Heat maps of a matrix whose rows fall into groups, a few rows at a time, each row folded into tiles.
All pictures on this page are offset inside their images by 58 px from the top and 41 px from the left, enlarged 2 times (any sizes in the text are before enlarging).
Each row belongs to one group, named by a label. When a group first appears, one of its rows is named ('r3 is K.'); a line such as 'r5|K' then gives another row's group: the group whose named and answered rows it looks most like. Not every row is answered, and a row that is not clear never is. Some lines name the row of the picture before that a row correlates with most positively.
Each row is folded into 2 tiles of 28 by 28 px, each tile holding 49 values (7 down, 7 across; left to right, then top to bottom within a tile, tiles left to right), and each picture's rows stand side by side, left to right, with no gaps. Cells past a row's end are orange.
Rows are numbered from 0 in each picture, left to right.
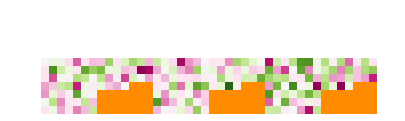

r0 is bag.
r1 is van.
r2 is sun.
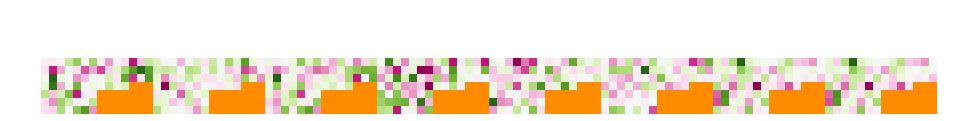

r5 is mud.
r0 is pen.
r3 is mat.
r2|pen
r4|van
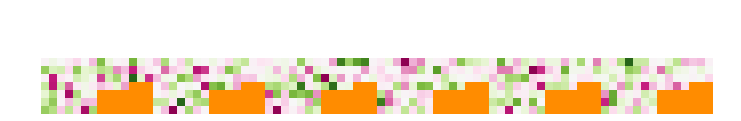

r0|bag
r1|mat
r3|van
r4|mat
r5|sun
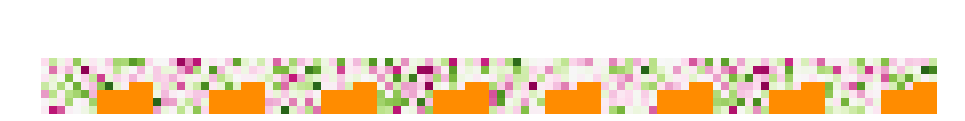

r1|van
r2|mud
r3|mat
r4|sun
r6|mat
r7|pen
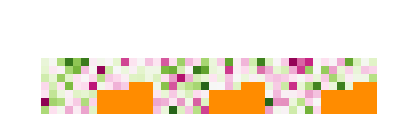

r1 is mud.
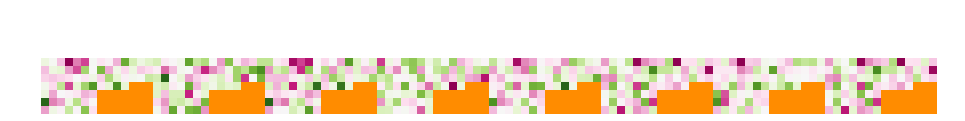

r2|van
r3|sun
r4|van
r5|bag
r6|van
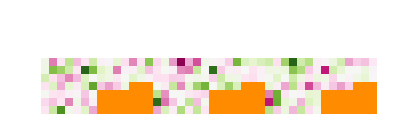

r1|van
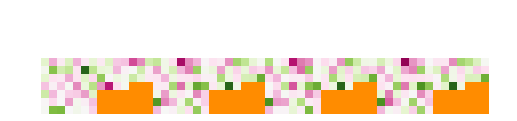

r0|mud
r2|van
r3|van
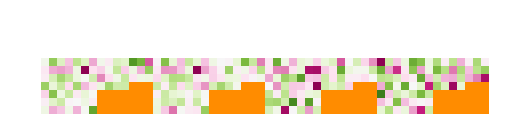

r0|mat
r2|mat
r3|sun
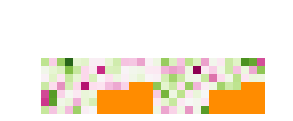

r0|sun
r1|mat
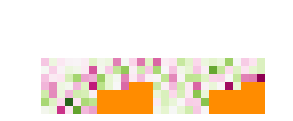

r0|mat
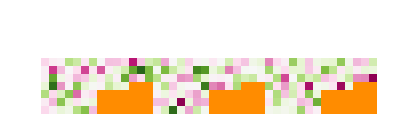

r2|sun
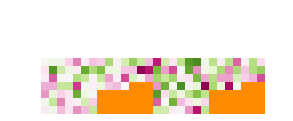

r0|bag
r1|sun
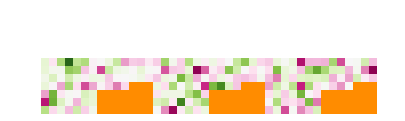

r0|sun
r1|mat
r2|bag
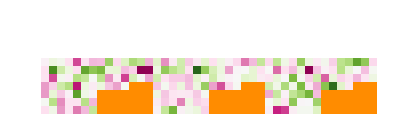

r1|mud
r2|mat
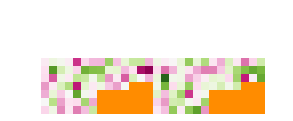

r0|bag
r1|pen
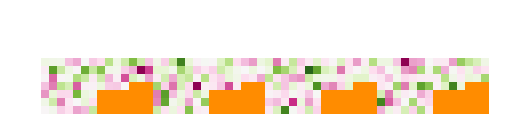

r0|bag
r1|sun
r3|van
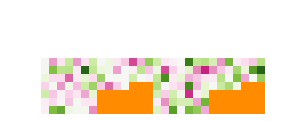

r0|mud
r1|pen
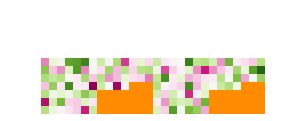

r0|sun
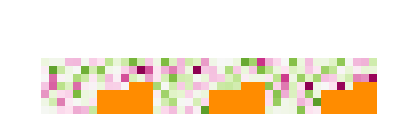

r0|bag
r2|sun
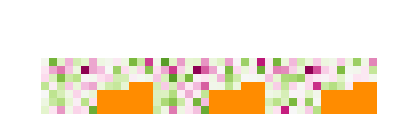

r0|mat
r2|mat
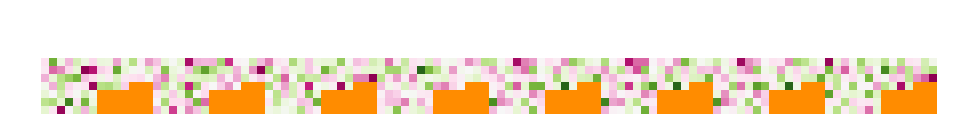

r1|bag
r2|sun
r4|van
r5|van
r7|sun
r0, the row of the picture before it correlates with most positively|2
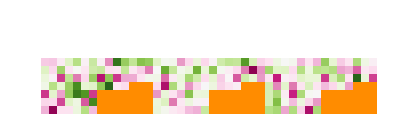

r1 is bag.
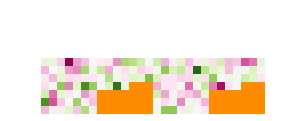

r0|van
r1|mud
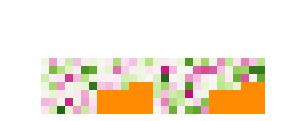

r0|mud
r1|pen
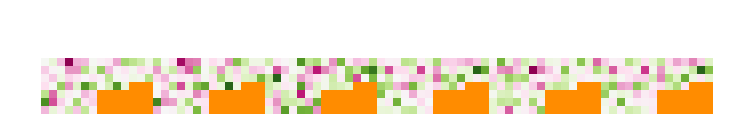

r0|van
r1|van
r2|pen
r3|pen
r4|mat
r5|pen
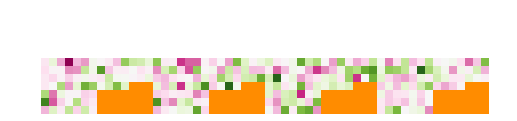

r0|van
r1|van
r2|pen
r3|mud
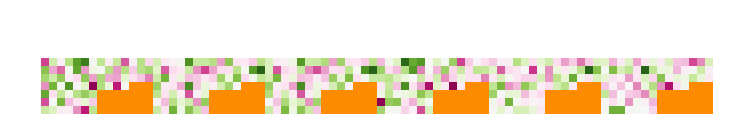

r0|sun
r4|pen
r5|mud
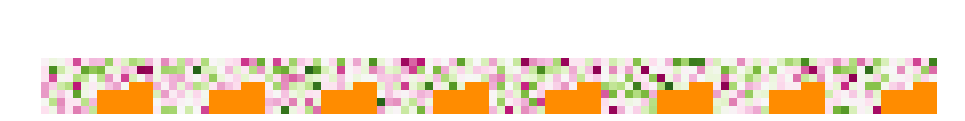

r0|bag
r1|mud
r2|mud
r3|van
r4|bag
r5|mat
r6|bag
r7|mud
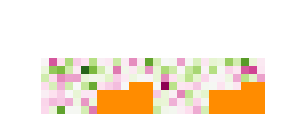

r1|bag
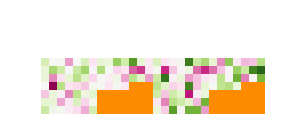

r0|bag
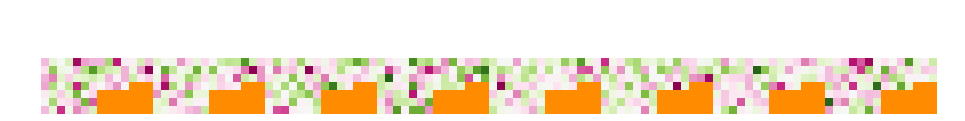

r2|mat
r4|bag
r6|mud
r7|van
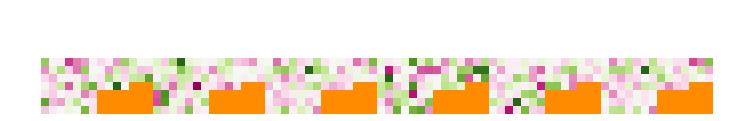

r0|van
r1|sun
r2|mud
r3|pen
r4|mat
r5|mud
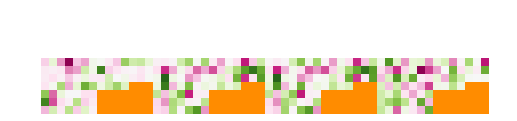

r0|van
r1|pen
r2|pen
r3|mat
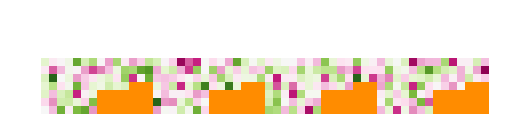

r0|pen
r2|bag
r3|bag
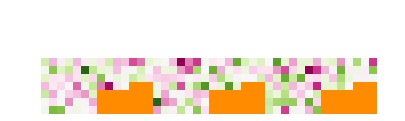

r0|mud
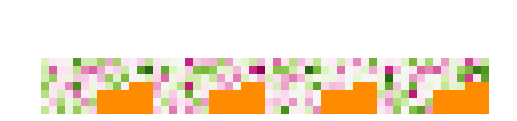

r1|bag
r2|mud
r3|pen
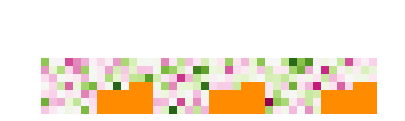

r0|van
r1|mud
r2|sun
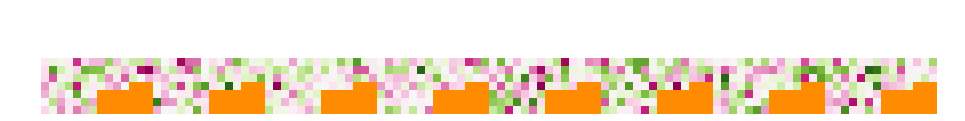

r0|bag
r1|van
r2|bag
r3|mud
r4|mat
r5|sun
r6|pen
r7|mud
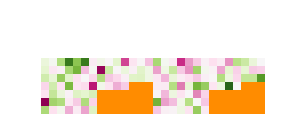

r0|sun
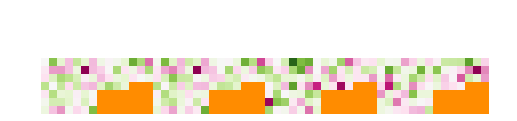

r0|mat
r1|mat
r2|sun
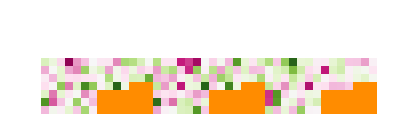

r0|van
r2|sun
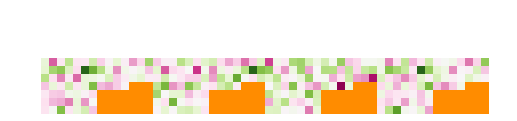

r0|mud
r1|pen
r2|sun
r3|mud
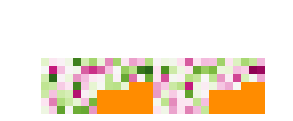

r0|pen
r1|bag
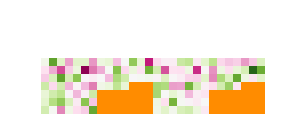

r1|pen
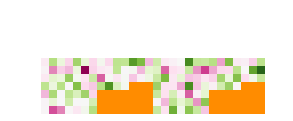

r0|mat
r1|pen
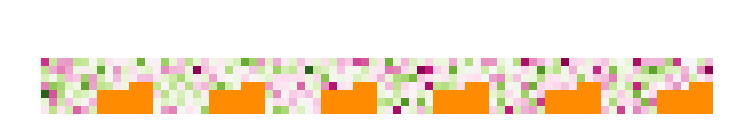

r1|mat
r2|mud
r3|mat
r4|bag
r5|bag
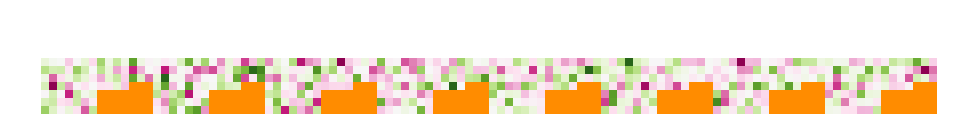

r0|bag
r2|bag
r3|van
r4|pen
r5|sun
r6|van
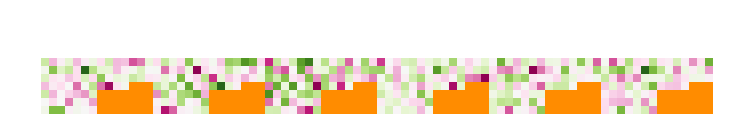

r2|sun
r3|sun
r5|mud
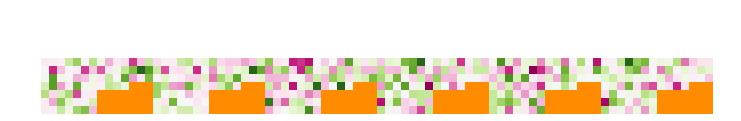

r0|pen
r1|pen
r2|van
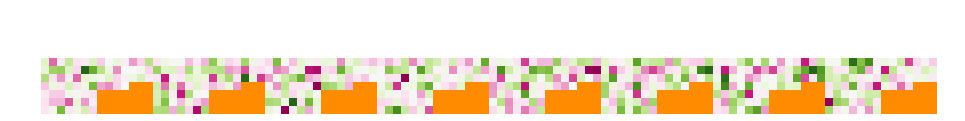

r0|mud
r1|bag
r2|mat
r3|mud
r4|bag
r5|pen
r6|pen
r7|sun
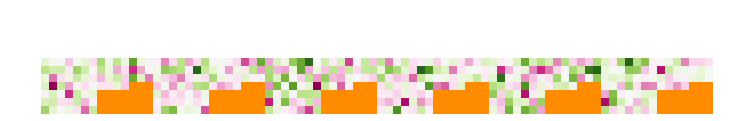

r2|sun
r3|mud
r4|pen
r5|sun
